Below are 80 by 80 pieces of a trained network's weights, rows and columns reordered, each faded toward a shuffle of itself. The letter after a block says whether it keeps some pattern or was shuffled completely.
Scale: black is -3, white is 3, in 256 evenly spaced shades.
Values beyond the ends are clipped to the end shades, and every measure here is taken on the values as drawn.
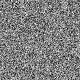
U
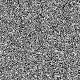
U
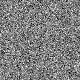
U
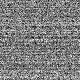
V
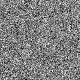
U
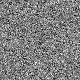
U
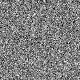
U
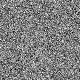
U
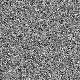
U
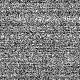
V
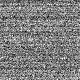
V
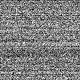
V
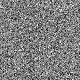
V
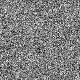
U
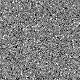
V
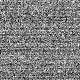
V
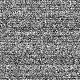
V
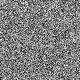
U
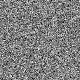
U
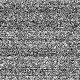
V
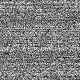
V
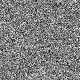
U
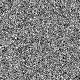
V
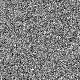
U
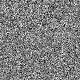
U
